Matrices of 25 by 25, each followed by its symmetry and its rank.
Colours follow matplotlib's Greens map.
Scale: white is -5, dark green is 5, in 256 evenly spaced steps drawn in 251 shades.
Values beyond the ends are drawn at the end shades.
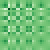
symmetric, rank one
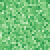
neither, full rank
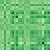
symmetric, rank two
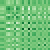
symmetric, rank two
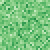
symmetric, full rank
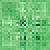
symmetric, rank three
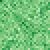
symmetric, full rank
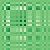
symmetric, rank one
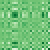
symmetric, rank two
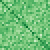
symmetric, full rank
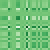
symmetric, rank one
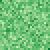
neither, full rank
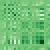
symmetric, rank three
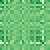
symmetric, rank two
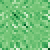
symmetric, rank three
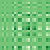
symmetric, rank one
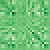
symmetric, rank three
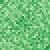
symmetric, full rank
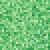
neither, full rank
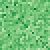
symmetric, full rank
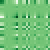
symmetric, rank one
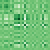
symmetric, rank two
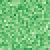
neither, full rank
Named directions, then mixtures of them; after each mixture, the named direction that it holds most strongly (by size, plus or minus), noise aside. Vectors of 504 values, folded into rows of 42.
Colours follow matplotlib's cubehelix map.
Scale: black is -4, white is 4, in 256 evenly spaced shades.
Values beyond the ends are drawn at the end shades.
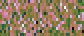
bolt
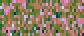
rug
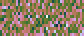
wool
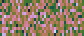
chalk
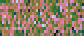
chalk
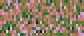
bolt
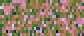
rug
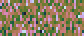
bolt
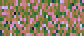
wool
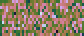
rug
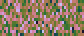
bolt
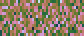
wool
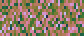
wool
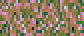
bolt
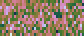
rug
